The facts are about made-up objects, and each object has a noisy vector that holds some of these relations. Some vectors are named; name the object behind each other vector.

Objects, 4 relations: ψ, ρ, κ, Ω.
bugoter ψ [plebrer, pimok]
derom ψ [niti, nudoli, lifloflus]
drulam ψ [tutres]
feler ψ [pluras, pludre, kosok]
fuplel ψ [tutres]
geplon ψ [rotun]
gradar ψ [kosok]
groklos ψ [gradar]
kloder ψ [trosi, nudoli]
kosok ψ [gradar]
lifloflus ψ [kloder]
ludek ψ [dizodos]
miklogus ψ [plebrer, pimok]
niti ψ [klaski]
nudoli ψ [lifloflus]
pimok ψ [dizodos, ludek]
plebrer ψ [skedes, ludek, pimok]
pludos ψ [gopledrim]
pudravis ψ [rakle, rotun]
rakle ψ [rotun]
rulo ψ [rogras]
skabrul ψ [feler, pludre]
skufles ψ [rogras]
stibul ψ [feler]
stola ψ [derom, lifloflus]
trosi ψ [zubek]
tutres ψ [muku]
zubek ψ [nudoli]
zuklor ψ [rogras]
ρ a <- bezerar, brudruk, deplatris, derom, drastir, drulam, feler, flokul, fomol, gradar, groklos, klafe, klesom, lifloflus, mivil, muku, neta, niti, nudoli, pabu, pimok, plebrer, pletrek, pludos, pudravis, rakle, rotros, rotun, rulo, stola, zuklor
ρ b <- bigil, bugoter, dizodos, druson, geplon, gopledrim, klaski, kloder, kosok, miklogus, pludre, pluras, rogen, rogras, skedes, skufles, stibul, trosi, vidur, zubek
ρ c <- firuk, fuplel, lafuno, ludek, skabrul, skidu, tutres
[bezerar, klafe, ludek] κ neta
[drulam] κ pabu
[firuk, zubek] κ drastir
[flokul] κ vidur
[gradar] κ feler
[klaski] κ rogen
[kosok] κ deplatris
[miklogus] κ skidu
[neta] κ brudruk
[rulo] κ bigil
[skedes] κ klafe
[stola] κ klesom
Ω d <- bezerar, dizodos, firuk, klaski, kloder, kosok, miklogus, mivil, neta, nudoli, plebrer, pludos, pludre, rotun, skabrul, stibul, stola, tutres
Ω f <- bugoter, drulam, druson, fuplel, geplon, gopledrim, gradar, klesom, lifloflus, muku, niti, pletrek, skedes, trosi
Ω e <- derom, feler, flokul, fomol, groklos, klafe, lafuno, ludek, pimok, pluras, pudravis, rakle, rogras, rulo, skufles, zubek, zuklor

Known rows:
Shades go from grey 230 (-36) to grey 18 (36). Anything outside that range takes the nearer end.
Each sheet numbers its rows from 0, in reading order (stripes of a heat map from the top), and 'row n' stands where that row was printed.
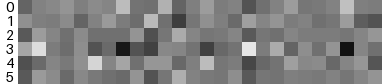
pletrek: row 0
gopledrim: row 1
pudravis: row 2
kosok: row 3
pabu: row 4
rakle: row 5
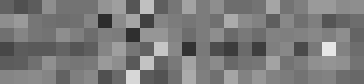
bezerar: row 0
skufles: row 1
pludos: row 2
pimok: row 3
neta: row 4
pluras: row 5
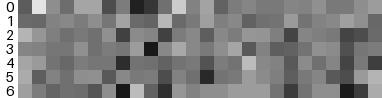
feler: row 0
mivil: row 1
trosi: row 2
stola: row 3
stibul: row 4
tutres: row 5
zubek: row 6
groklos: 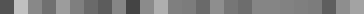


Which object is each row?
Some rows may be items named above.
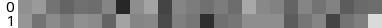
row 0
skufles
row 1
fuplel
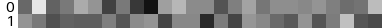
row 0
gradar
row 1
bugoter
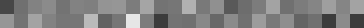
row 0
klafe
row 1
vidur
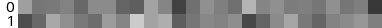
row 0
pludre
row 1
flokul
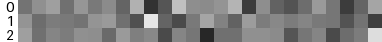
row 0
derom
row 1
rogen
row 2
fuplel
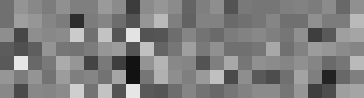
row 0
niti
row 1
rulo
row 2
skidu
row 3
bezerar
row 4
gradar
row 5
nudoli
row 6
skidu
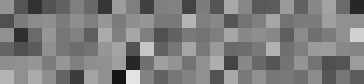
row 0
miklogus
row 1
fomol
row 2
firuk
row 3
bezerar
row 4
lifloflus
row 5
bigil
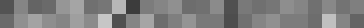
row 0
drulam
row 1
klesom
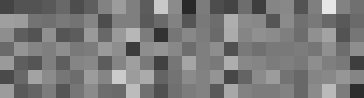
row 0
pimok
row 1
geplon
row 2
skedes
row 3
niti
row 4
klaski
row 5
flokul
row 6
dizodos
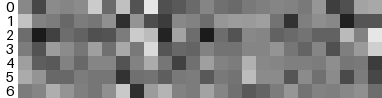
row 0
skidu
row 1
kloder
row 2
ludek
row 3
lafuno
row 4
klaski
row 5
stibul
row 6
deplatris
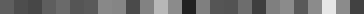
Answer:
plebrer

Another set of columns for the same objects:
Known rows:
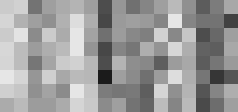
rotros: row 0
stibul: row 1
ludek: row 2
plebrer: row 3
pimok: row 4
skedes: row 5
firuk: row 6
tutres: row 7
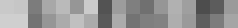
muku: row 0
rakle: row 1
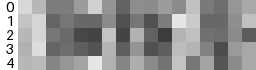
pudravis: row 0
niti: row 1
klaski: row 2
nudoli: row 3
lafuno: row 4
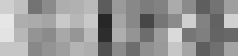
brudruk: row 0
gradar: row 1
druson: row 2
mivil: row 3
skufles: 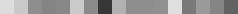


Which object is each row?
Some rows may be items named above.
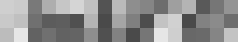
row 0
pimok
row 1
trosi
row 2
niti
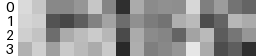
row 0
skufles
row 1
derom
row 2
pimok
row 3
pludre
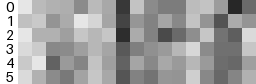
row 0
kosok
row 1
feler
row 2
gradar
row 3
drulam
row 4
flokul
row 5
pludos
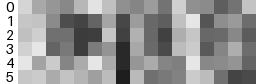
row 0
fuplel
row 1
kloder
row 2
klaski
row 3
zubek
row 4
miklogus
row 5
dizodos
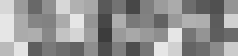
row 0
klesom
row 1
groklos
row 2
bugoter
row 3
niti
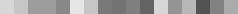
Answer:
firuk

